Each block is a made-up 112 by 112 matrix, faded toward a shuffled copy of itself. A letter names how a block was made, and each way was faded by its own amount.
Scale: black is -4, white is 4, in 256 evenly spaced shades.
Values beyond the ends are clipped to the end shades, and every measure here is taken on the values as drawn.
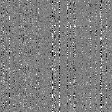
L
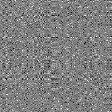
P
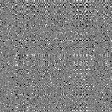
P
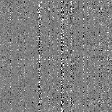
L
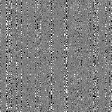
L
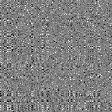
P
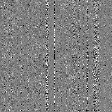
L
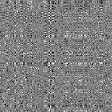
P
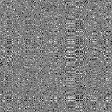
P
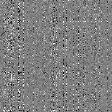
L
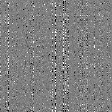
L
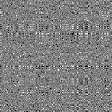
P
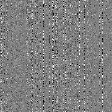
L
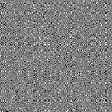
P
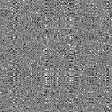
P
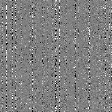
L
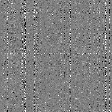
L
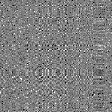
P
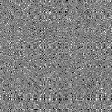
P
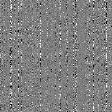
L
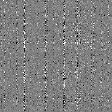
L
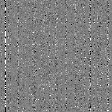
L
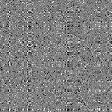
P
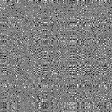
P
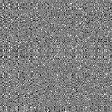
P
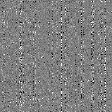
L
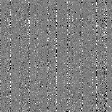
L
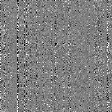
L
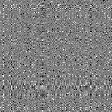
P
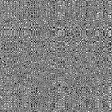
P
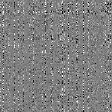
L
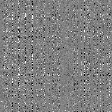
L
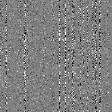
L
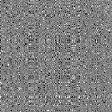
P
